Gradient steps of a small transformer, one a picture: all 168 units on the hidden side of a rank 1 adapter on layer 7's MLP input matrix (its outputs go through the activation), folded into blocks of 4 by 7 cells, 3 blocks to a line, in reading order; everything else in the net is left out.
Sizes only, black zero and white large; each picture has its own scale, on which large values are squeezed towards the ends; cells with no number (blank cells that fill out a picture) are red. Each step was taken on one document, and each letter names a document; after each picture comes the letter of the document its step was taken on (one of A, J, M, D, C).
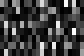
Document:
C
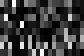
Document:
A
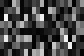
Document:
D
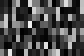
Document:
A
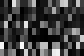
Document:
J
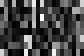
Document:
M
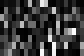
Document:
C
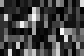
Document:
J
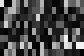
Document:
M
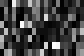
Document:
A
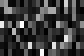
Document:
C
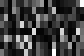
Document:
D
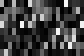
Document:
C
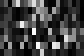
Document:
A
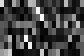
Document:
A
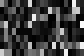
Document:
C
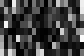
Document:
J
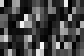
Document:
M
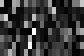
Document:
D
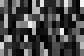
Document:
A
